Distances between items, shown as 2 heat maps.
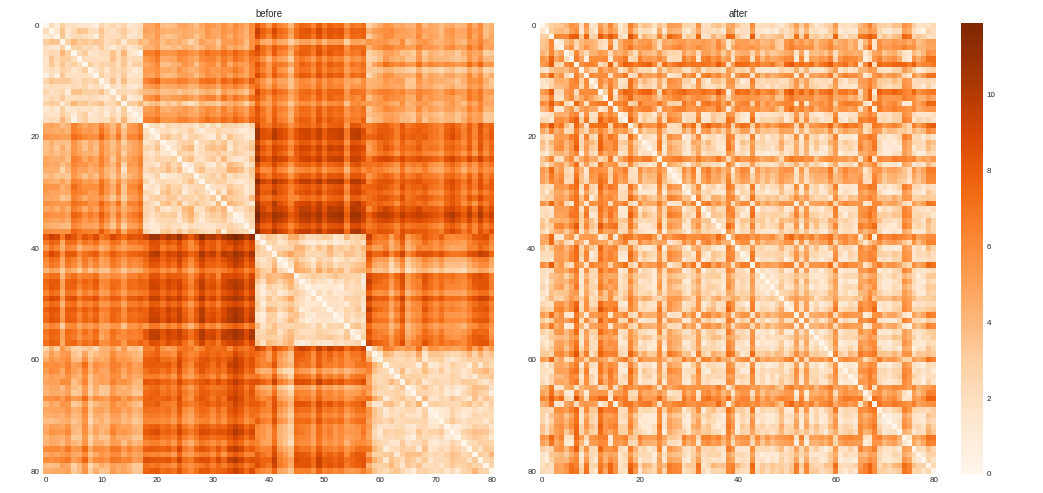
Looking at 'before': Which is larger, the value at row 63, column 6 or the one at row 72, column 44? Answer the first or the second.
the first
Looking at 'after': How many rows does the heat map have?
81
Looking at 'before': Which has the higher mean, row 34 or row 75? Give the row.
34
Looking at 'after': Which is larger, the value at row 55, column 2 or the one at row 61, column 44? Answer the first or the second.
the first
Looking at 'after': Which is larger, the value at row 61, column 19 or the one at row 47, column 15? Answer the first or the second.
the second
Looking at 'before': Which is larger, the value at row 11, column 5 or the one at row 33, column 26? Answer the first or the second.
the second
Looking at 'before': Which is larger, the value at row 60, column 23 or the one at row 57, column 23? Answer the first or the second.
the second
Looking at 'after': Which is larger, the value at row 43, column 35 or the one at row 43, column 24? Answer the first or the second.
the second
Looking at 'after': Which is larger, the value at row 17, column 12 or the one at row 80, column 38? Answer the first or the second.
the first
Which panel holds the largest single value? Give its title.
before
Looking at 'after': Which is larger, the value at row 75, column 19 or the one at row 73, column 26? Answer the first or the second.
the second
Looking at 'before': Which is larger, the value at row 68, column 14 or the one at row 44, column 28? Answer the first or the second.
the second
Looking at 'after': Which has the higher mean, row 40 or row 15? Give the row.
15
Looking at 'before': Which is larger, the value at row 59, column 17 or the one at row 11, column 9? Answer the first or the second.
the first
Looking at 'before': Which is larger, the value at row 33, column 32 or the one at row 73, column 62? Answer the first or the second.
the first
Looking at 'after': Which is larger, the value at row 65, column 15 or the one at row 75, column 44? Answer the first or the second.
the second
